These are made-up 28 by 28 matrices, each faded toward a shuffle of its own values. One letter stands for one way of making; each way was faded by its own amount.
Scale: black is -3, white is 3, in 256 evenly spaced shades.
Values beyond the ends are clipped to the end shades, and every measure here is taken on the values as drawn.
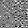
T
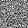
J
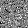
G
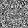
J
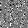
G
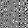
T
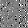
T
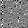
T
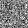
J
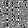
T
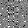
T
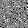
G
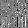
T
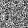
J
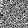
J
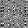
T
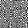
T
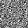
J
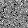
G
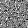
G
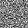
J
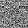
J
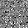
G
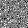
G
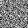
J
